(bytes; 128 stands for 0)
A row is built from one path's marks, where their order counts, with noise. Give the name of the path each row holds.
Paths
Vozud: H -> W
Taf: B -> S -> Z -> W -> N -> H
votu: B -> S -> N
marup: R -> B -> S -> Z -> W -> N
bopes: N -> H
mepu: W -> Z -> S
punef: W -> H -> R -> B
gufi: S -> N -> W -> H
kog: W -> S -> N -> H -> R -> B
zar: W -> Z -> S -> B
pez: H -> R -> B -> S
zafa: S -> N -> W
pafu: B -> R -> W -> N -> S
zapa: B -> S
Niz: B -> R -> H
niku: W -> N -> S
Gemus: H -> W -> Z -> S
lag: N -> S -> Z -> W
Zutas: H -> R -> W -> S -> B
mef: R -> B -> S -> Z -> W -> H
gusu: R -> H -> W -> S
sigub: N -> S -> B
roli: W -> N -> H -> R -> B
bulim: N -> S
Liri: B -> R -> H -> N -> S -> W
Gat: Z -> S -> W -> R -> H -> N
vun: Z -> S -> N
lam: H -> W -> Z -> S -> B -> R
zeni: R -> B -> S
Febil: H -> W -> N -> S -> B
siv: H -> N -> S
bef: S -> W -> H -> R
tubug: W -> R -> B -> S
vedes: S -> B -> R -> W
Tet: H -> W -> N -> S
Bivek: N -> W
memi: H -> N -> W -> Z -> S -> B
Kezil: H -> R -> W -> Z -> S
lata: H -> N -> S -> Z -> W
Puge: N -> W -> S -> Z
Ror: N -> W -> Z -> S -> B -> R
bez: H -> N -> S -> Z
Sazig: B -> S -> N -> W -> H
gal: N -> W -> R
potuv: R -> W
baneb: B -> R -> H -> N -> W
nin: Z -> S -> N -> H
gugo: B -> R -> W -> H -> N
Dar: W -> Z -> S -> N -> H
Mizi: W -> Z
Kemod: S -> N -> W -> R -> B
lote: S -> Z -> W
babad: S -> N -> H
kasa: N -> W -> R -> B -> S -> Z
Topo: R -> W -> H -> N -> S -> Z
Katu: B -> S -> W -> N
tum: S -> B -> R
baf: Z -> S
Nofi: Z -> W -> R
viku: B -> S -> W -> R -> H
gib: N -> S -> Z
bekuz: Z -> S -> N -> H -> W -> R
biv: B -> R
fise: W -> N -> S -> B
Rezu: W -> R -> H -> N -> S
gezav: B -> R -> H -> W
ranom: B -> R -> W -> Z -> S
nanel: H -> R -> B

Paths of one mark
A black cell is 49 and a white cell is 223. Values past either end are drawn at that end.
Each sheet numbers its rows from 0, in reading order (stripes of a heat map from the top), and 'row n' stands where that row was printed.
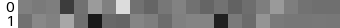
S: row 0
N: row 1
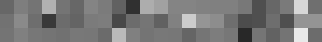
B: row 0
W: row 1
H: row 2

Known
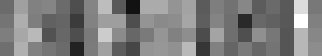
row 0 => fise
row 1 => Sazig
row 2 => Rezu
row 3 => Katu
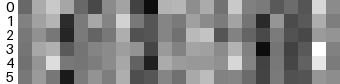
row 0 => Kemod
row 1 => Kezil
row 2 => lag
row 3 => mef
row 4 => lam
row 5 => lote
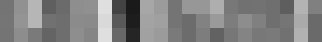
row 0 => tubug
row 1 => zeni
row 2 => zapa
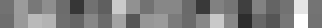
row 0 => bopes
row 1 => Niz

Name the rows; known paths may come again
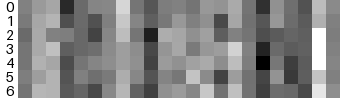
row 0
gusu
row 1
Rezu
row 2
Febil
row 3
viku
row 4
mef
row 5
Topo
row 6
Liri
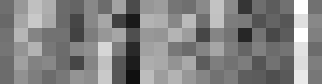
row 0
Niz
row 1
Kemod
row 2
Taf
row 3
pez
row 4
fise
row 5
zar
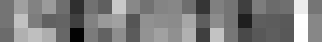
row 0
bopes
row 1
Sazig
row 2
gugo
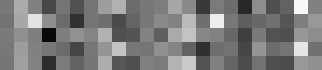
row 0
Dar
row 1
gal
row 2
lote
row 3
babad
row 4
lag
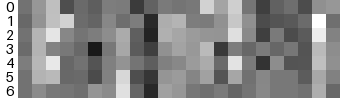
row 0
potuv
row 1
nanel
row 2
lam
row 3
Katu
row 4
bekuz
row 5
pafu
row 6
zapa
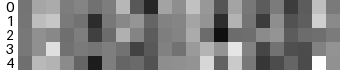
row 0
kasa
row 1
Gat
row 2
vun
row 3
Nofi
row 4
baneb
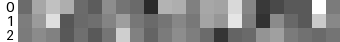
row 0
punef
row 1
bef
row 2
bulim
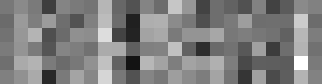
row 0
Puge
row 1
sigub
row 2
tubug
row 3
bez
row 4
Zutas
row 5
Kezil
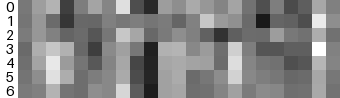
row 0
ranom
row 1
Vozud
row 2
siv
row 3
kog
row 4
Ror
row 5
tum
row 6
zeni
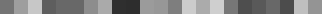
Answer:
vedes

